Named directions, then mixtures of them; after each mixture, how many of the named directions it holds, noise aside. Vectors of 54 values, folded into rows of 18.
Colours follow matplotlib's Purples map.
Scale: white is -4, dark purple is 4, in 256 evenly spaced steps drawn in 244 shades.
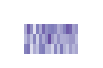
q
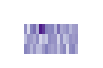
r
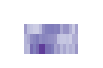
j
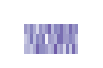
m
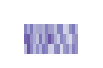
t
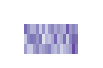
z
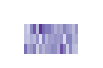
three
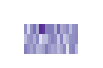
one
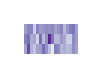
two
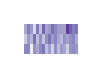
two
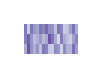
two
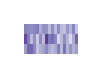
two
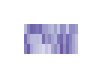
two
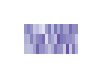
two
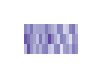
one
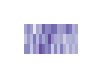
two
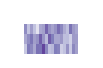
three
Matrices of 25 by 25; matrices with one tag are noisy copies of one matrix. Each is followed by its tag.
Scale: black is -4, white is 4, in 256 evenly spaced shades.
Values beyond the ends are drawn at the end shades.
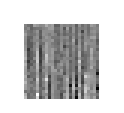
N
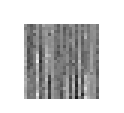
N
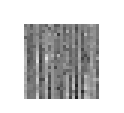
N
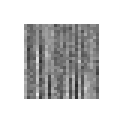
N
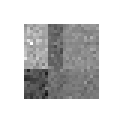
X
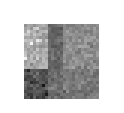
X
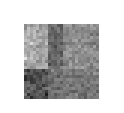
X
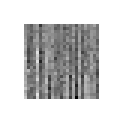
N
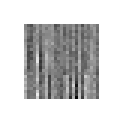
N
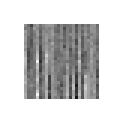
N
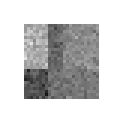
X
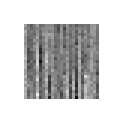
N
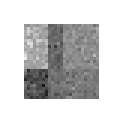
X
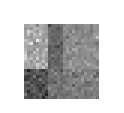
X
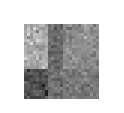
X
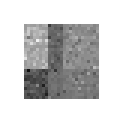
X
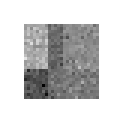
X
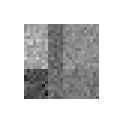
X
